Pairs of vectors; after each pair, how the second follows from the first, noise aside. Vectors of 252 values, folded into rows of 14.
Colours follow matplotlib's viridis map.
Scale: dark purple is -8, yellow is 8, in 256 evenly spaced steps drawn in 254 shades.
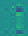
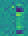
scaled up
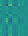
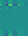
partly zeroed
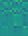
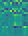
scaled up
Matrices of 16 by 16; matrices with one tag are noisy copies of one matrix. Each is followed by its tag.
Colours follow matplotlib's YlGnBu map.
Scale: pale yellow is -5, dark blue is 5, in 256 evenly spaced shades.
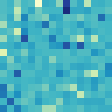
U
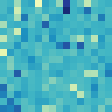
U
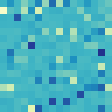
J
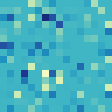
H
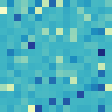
J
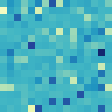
J
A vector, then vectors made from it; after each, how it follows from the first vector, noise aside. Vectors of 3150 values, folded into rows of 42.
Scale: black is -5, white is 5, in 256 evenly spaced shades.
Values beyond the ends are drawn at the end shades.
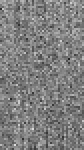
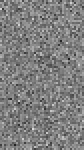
sign-scrambled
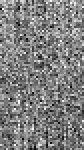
scaled up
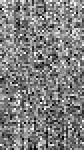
scaled up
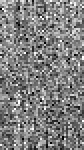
scaled up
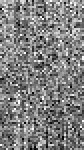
scaled up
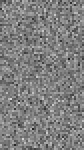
sign-scrambled
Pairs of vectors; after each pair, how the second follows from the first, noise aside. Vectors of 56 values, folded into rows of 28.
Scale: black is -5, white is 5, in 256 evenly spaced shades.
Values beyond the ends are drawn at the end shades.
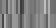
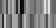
scaled up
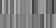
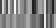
scaled up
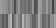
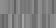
shrunk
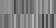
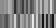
scaled up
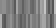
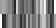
scaled up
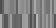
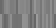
shrunk
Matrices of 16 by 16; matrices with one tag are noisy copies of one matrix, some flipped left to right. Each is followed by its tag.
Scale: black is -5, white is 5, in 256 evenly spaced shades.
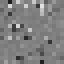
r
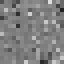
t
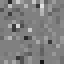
r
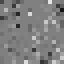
t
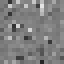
r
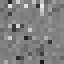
r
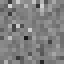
r
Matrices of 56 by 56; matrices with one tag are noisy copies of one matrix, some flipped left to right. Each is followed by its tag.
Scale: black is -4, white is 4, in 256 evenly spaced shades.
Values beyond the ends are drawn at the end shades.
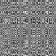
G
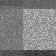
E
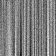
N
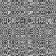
G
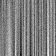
N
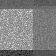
E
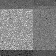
E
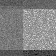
E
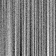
N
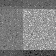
E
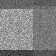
E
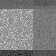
E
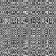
G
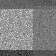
E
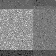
E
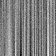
N
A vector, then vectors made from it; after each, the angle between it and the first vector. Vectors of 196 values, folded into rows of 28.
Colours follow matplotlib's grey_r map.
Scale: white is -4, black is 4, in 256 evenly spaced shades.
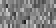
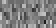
orthogonal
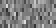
nearly opposite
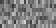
partly opposed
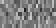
orthogonal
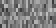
partly opposed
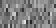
nearly opposite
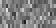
nearly parallel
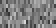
nearly opposite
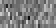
partly aligned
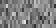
nearly opposite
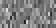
nearly parallel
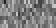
partly aligned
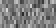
partly aligned
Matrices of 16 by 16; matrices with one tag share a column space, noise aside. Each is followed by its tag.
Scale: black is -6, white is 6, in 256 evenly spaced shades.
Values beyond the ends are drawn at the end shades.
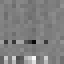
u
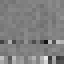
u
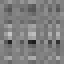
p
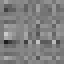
p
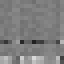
u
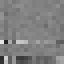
u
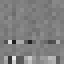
u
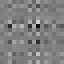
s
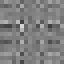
s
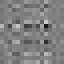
s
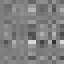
p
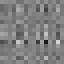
p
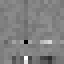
u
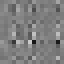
p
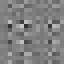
s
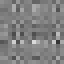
p
